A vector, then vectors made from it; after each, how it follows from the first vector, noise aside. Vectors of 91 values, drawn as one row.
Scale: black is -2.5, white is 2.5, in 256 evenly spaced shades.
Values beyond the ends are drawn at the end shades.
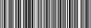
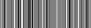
partly zeroed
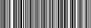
reversed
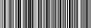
copied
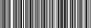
reversed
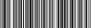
reversed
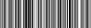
copied
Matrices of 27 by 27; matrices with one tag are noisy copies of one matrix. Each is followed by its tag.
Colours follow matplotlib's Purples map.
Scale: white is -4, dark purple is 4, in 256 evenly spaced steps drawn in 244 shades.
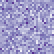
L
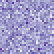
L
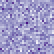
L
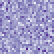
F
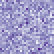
L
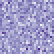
F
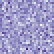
F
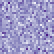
F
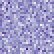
F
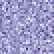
F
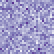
L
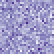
L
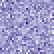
L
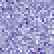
L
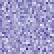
F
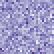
L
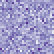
L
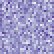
F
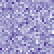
L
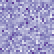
L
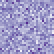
L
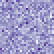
L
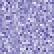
F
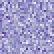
F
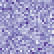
L
